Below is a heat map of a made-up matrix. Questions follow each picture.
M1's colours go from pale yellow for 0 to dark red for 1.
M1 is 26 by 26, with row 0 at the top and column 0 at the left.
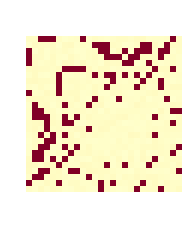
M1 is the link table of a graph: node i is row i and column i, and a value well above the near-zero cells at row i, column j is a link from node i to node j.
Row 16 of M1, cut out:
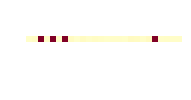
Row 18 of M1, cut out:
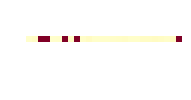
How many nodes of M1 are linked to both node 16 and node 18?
2
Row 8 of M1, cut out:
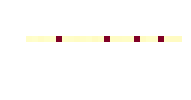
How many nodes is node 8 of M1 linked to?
4
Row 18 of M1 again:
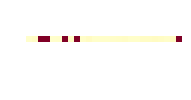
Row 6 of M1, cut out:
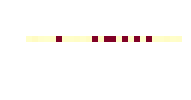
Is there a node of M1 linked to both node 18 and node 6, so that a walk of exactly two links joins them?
no
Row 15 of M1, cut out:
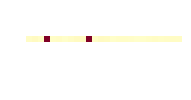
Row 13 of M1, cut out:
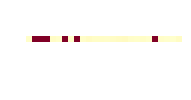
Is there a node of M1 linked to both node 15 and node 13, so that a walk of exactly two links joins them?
yes
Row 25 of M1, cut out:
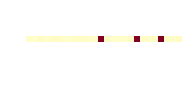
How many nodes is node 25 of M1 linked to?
3
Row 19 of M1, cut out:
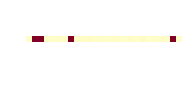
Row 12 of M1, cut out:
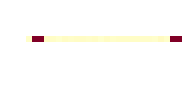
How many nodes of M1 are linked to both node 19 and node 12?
3
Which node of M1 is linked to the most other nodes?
node 2
